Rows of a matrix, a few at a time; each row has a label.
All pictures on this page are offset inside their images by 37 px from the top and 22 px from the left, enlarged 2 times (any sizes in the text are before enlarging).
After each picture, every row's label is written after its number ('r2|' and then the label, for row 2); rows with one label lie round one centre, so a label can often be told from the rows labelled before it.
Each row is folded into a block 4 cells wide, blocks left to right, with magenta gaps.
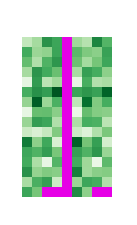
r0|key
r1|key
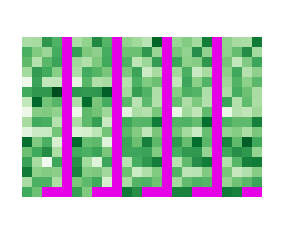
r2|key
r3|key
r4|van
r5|van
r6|van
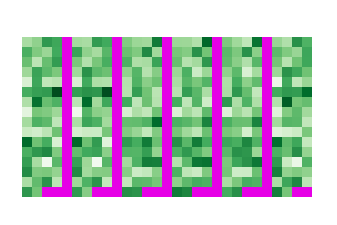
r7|key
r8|key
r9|van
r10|van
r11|van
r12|key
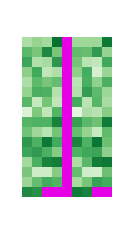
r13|van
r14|van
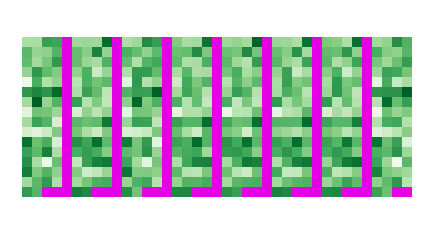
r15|key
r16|van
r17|key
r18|van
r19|van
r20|van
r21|van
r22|key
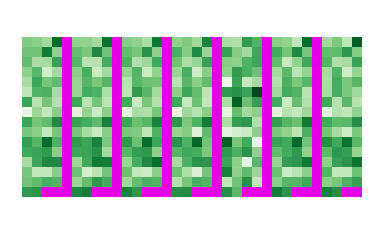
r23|van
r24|van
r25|van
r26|van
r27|key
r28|van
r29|van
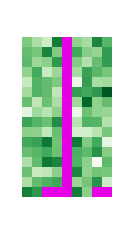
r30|van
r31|key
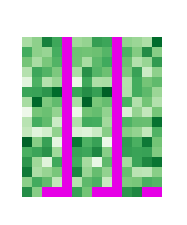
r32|key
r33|key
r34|van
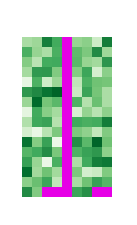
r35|key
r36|van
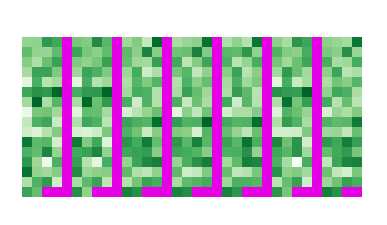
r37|key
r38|key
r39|van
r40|van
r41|van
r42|key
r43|van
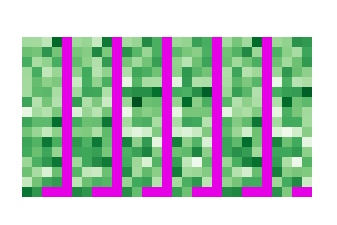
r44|van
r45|van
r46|key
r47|key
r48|van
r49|key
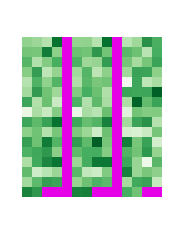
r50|van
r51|van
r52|key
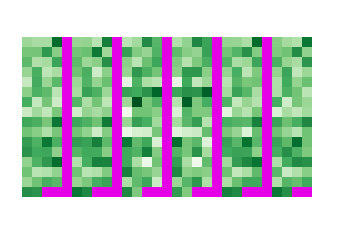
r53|van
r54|van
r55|key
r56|key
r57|van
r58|van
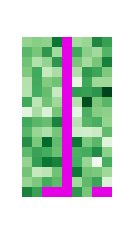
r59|van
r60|key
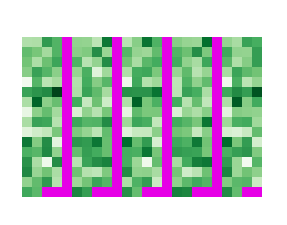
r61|key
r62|van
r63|key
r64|van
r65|key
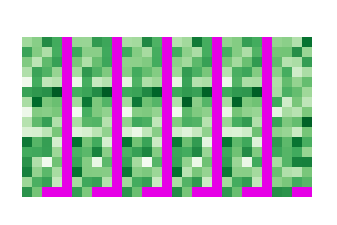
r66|key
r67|key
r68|key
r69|key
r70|key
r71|van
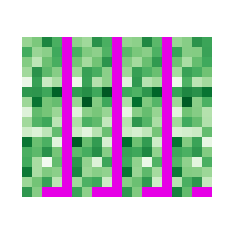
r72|key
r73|key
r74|key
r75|key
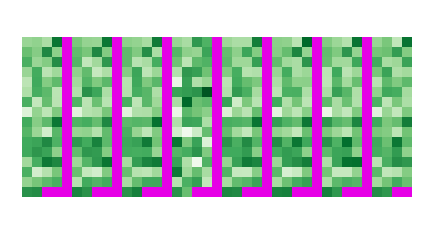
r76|van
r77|van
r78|van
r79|key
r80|van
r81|van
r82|van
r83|van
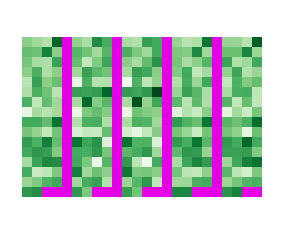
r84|van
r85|key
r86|key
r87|van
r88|van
